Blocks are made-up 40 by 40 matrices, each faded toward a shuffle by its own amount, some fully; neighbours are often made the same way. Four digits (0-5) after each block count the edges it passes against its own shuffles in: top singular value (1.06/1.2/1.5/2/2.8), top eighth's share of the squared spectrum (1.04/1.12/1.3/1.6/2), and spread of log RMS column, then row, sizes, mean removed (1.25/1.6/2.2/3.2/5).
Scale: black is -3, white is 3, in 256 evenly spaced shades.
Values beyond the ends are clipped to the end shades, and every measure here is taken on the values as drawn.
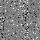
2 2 1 0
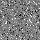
0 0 0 0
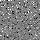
0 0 0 0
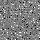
2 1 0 0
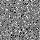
0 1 0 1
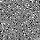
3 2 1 0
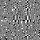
4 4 2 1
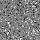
1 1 0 0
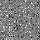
3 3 1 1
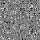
3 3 1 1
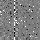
3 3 1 0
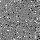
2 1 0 0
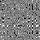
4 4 2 2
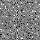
2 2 1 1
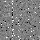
2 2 1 0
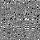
3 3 1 2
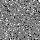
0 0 0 0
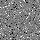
0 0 0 0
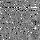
3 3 0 2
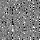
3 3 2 1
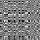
4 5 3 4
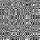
4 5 3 3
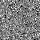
1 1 0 0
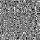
3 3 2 1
